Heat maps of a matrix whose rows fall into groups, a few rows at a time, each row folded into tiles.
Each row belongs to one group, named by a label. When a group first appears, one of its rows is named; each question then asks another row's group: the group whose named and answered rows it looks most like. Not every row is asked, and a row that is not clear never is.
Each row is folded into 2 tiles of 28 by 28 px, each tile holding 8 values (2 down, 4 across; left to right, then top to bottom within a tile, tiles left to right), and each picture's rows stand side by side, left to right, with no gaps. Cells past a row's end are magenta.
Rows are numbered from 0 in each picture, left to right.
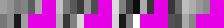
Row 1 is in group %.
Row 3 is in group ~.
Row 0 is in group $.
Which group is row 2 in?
%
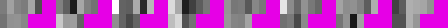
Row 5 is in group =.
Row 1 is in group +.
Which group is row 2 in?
=
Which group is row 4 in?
%
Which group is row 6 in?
$
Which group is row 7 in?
~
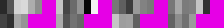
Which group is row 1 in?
=
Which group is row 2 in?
+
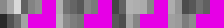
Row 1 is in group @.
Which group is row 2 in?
~
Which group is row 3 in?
@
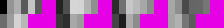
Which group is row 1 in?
~
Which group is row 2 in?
~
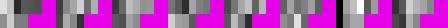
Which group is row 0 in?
@
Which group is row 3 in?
+
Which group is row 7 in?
~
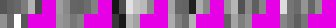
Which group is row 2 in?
~
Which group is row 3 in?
%
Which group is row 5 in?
=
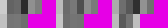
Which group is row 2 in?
%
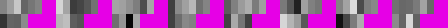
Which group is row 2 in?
$
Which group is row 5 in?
+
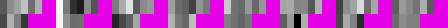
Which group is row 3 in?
%
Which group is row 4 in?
=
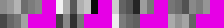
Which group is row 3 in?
+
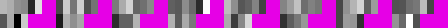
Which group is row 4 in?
%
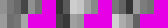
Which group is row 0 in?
%
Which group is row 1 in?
~
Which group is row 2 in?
+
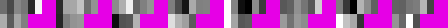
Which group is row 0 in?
=
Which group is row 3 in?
+
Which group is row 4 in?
@
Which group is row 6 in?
+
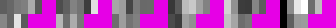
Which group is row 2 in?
@
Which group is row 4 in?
@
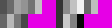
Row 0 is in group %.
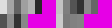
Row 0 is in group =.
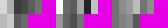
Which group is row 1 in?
=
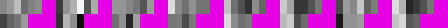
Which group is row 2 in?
$
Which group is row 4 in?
@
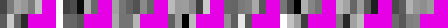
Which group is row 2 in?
%
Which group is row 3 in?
$
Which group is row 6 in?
%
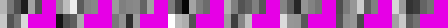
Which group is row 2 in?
$
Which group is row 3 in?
+
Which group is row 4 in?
%
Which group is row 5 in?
+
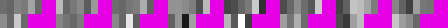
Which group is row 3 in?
$
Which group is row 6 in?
~
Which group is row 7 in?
+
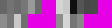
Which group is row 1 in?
@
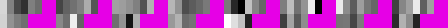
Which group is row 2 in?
$
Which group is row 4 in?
+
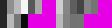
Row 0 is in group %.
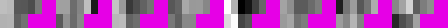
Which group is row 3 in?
~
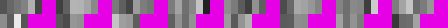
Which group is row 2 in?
+
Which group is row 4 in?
%
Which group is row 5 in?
~
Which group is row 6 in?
=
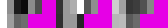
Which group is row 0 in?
@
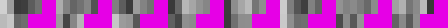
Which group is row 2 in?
+
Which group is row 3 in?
~
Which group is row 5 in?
@
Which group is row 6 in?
$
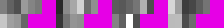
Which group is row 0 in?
+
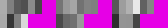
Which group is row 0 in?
%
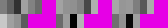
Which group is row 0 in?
+
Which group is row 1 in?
$
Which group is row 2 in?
$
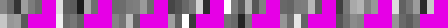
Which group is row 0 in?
+
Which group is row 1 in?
@
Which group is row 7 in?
=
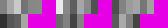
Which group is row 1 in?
=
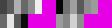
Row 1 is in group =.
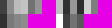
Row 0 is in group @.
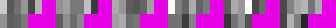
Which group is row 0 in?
=
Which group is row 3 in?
=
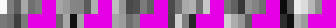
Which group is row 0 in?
=
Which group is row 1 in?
$
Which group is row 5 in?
~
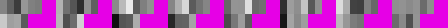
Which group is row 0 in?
+
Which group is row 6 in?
@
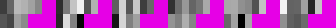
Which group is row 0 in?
~
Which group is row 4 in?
$
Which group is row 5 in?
=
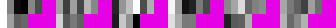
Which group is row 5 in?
%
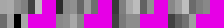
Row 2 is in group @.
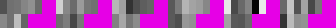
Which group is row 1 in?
=
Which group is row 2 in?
@
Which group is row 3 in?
~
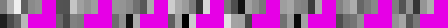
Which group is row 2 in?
$
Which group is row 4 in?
+
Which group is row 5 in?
$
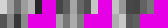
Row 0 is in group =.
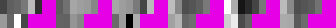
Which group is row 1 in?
~
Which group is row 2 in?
$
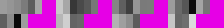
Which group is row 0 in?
$
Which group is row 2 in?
+
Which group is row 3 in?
%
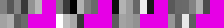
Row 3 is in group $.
